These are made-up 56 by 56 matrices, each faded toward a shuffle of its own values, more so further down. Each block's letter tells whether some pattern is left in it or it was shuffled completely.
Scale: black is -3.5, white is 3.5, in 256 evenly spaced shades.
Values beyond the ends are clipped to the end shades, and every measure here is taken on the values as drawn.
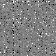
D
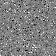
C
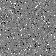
C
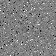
C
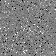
C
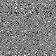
D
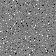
C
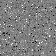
C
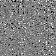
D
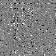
D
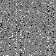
D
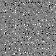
D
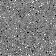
C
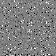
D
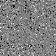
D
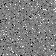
C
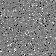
C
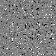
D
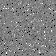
C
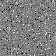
C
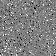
C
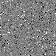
C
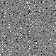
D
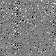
D
